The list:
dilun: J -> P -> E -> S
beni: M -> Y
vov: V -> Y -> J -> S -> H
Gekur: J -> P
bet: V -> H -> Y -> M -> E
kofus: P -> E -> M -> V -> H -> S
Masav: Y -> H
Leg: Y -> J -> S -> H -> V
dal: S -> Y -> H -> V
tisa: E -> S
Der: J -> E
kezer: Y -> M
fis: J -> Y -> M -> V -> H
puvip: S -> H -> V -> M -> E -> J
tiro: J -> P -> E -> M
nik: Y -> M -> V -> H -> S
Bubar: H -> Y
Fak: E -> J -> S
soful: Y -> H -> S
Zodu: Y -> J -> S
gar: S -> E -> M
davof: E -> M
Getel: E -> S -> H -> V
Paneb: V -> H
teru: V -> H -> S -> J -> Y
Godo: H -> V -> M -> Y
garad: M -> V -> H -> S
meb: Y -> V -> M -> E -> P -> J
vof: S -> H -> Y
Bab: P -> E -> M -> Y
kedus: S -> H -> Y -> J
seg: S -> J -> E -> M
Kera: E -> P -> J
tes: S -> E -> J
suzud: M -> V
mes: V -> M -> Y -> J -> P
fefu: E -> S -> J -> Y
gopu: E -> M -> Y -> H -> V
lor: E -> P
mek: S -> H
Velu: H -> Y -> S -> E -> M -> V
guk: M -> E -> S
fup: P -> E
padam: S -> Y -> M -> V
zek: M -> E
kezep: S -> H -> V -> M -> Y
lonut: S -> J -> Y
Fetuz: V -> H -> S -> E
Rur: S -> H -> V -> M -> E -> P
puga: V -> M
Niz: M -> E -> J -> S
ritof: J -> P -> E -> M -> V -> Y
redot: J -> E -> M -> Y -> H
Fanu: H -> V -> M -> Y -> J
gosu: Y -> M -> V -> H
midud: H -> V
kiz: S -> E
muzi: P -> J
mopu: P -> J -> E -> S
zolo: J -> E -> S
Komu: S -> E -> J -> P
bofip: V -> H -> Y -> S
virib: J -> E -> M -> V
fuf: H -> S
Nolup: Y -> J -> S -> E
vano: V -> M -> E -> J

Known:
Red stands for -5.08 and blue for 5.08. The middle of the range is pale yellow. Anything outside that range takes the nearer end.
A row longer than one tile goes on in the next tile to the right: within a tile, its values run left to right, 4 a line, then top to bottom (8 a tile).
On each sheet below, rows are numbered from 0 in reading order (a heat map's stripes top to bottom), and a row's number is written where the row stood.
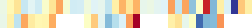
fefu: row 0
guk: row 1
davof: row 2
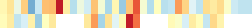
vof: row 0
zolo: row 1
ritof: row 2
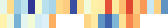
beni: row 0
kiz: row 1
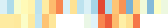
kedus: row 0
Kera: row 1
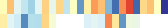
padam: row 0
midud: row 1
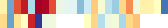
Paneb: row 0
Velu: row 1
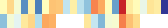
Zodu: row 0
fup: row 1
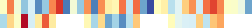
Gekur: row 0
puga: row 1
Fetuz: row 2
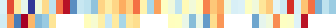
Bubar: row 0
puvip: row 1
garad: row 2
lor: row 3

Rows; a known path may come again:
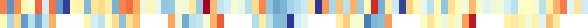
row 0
puga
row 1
bet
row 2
zek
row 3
kezer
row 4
davof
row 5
Niz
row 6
kedus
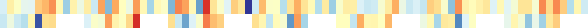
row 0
nik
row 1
Fak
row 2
fup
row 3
fis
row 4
fefu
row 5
Godo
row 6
Rur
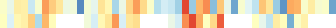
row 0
vov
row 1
teru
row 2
Kera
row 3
gopu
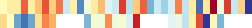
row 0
kiz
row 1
lor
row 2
Masav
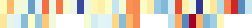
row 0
dal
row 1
bofip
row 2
Bubar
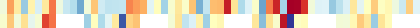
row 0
dilun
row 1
soful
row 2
vof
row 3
Paneb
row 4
Fanu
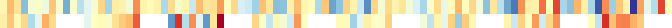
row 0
tiro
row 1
mopu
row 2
fuf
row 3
virib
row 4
Bab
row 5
meb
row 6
vano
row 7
muzi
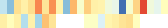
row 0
puvip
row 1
lonut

